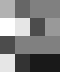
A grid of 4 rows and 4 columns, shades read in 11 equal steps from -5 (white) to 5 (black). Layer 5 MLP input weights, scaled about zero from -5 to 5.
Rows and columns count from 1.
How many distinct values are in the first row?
3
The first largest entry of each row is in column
2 3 1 3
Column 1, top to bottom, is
-2 -5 2 -4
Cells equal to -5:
1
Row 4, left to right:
-4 3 4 4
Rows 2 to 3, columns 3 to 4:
2 -1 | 0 0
